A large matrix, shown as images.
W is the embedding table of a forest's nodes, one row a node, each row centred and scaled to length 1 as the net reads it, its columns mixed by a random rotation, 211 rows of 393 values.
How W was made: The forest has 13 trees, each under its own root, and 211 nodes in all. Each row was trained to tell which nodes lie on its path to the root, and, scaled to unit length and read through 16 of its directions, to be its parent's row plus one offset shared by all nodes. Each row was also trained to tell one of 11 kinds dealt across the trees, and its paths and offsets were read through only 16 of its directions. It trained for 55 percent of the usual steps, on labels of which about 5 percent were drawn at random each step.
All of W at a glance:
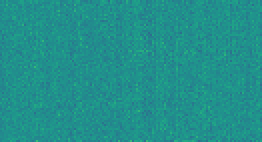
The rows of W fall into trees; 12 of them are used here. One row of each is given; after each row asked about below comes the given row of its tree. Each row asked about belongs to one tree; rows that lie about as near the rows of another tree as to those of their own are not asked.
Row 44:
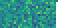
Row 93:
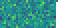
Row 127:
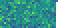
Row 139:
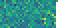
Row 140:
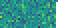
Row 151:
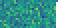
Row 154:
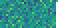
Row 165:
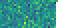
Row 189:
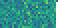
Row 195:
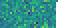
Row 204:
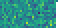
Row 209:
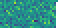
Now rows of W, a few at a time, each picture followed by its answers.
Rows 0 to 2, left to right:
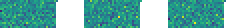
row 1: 44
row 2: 151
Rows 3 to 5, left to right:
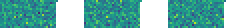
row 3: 204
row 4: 189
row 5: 151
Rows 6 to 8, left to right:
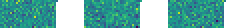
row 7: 93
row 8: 127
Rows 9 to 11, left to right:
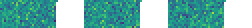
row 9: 127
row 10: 195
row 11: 93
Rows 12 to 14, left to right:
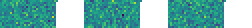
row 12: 127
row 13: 139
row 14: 44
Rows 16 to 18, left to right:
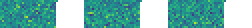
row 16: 127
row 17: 204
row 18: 151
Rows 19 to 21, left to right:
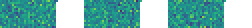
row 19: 209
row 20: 204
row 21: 44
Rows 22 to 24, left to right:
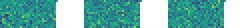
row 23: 204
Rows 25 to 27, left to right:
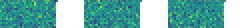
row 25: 189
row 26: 127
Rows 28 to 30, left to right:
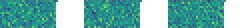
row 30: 209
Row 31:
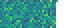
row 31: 140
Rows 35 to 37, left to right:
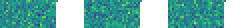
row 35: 93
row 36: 93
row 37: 93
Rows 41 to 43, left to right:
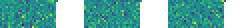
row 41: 165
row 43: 165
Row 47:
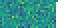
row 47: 154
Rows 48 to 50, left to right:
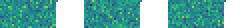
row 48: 189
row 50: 139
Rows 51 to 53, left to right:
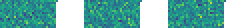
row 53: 154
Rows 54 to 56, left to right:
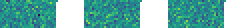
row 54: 139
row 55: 127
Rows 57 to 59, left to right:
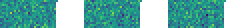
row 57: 195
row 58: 127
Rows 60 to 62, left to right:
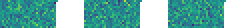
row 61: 154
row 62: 151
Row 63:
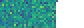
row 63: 209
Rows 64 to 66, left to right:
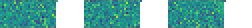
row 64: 195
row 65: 154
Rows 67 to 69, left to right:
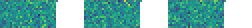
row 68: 154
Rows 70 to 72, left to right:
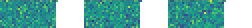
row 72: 44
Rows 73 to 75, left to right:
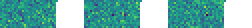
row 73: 154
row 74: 165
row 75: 165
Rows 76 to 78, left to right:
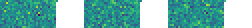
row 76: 165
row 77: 44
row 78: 204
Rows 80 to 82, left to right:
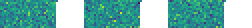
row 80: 151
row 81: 195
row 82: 44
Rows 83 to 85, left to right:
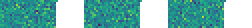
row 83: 127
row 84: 44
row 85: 151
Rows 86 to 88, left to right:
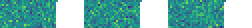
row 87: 204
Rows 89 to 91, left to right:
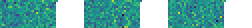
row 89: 44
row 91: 127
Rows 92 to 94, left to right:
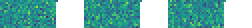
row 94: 204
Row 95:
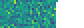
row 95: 165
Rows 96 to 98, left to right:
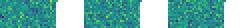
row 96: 165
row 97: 189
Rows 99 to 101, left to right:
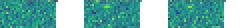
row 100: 44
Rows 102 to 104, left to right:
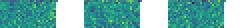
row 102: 209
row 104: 154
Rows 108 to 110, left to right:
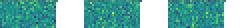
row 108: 195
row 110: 165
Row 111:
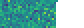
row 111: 151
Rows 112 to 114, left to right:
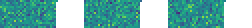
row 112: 165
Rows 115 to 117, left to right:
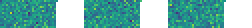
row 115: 195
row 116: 93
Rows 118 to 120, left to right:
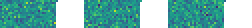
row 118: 139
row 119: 127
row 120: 165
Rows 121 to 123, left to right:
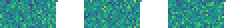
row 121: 154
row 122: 151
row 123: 204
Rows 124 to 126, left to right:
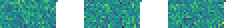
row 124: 151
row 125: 140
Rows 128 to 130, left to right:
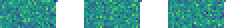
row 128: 44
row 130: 204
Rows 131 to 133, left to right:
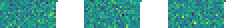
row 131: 209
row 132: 139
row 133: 151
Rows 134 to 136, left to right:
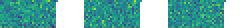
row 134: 151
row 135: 165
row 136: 209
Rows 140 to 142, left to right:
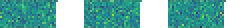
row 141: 93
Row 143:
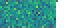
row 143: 165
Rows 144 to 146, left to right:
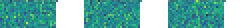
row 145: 154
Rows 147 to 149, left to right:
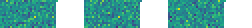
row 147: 44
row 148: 44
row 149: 165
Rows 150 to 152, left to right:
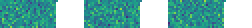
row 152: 189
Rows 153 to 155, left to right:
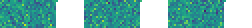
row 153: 127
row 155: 127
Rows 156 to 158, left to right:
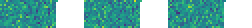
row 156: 195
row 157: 151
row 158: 151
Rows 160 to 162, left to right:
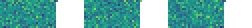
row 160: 44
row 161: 93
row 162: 209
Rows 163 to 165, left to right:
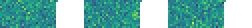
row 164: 209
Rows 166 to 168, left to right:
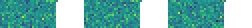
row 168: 127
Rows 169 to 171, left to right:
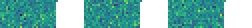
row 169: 154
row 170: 154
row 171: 127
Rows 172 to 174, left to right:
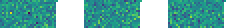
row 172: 195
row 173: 209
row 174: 151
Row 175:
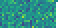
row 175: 165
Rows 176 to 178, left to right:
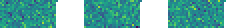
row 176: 154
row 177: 209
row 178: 44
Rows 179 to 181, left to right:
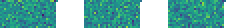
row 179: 44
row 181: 189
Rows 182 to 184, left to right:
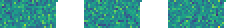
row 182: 209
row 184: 140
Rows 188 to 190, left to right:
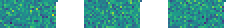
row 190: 195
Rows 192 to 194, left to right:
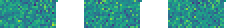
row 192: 151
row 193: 151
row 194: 151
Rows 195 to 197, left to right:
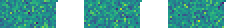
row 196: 204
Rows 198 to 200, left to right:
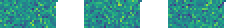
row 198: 204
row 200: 154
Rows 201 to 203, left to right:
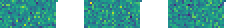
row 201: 44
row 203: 154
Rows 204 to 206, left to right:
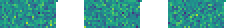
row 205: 204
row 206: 93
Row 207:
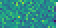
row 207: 127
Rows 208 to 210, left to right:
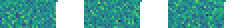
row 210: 44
